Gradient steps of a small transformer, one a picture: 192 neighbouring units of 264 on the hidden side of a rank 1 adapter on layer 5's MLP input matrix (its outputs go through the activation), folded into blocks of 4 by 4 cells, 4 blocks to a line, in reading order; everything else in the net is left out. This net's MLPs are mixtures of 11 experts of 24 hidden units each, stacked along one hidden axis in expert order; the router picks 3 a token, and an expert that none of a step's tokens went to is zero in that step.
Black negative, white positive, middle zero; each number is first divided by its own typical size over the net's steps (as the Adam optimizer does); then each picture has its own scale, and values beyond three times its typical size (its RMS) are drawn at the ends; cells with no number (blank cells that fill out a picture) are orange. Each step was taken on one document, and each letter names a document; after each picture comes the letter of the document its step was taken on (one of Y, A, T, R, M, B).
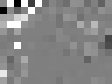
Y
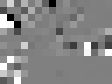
Y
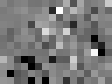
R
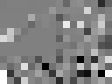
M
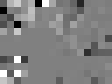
Y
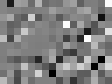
M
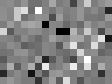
R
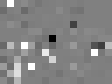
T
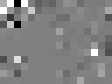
Y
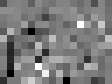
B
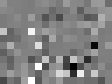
B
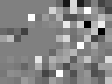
M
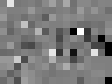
R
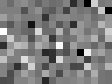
R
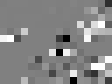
M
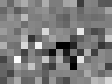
R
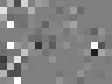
T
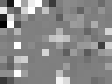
Y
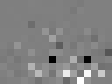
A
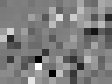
B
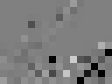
A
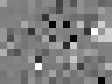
B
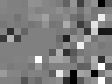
M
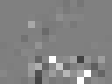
A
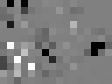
T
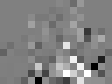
A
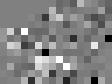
B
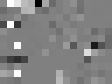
Y
